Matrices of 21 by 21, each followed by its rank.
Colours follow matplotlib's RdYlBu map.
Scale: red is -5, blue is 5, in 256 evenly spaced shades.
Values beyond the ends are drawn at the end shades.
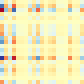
one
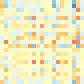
three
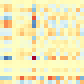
two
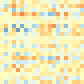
three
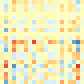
two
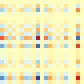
one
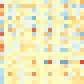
three
